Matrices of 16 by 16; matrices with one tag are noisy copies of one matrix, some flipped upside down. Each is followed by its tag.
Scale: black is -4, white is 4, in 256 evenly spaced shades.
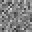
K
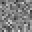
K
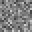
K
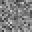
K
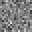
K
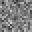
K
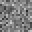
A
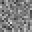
K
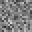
K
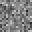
A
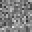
A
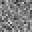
K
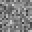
A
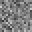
K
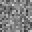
A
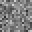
A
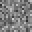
A
